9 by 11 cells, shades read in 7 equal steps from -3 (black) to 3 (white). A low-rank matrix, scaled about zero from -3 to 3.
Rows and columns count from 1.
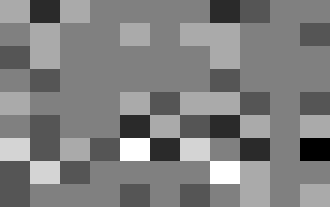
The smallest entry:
-3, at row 7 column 11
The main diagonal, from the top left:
1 1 0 0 1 1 2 3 1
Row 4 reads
0 -1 0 0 0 0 0 -1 0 0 0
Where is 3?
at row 7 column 5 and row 8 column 8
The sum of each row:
-3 3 1 -2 1 -3 -1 4 -1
